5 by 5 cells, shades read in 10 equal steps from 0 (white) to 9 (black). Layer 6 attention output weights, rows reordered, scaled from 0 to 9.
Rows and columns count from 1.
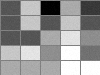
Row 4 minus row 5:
-1 -2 1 0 5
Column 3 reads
9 6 3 4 3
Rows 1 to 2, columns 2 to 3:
2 9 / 2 6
